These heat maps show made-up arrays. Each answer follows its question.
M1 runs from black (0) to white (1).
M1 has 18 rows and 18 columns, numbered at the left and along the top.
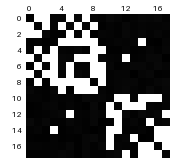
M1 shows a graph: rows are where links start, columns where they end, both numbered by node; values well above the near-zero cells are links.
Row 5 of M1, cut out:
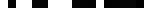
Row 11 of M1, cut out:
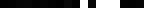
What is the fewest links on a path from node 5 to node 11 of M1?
2
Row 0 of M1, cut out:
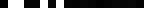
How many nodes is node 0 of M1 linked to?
4
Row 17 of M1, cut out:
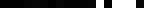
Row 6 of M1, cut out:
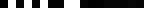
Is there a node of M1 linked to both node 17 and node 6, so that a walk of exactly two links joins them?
no
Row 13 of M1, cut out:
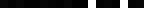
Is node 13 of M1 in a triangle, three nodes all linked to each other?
no
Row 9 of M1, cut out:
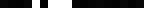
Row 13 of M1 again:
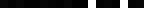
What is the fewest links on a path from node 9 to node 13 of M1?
5
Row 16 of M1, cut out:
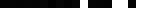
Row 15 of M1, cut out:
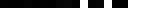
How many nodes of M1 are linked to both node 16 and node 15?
2
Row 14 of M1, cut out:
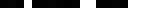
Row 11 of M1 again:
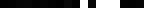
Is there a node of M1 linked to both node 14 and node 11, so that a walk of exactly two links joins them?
yes
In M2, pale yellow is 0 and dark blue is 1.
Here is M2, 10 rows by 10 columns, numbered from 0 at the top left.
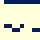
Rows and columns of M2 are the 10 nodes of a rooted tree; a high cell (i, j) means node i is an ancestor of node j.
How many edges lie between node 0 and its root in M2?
0
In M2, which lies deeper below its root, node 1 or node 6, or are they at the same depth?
node 1
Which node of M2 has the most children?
7
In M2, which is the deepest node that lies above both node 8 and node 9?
7
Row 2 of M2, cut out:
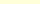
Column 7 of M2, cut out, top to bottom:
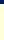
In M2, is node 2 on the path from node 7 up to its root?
no
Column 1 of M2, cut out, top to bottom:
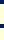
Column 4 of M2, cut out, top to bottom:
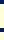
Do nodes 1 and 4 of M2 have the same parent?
no
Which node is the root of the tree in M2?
0
